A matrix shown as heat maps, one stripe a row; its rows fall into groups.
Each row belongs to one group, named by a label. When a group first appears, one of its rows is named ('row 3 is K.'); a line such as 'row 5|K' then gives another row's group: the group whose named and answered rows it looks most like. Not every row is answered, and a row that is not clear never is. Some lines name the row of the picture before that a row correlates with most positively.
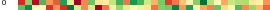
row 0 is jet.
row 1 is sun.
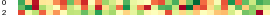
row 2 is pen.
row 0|sun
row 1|sun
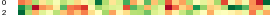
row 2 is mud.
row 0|pen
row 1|jet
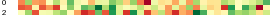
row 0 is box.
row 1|pen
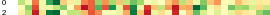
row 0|mud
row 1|jet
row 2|box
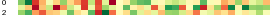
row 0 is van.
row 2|van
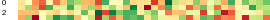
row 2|pen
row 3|van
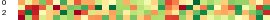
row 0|jet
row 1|pen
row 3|box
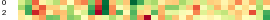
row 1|van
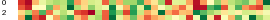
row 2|jet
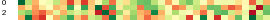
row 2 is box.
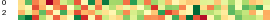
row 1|sun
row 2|jet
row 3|sun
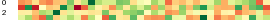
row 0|pen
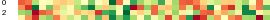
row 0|pen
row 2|sun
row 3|pen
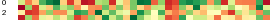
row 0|mud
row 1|box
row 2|pen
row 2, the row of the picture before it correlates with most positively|3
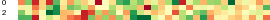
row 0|sun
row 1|box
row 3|mud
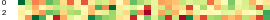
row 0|mud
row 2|box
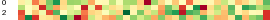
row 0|box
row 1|sun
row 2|sun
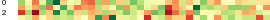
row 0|mud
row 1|jet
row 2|box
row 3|jet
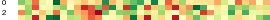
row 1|jet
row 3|box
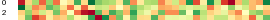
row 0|pen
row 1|mud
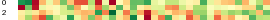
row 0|van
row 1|box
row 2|jet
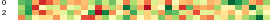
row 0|jet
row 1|sun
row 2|van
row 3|sun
